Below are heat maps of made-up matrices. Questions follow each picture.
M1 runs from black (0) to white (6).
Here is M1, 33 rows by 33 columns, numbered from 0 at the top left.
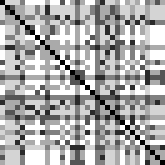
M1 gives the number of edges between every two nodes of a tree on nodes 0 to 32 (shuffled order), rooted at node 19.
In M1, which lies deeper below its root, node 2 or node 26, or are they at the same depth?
the same depth
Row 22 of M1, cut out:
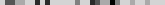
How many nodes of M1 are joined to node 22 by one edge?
3
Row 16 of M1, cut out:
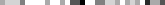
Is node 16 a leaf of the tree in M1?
yes
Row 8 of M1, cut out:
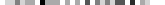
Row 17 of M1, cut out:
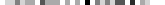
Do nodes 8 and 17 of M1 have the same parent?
yes
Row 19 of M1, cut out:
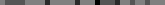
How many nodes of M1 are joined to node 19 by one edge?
3
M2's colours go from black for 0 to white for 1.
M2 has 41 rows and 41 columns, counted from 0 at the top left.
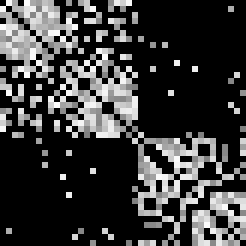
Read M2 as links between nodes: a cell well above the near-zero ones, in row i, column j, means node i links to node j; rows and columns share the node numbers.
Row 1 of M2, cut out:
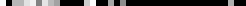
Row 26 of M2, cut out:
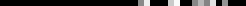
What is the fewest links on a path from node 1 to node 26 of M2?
3
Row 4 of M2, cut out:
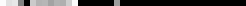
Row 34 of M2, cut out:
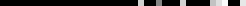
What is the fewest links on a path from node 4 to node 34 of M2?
3
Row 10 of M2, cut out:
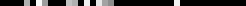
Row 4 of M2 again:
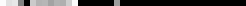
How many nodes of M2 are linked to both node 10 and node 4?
4
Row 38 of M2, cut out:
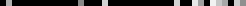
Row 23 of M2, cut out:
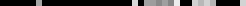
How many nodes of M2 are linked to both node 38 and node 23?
5
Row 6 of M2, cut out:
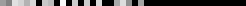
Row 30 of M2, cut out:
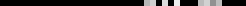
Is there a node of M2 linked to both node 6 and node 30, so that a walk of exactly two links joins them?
no
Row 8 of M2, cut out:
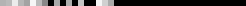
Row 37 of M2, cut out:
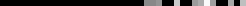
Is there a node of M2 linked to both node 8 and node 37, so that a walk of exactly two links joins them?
no
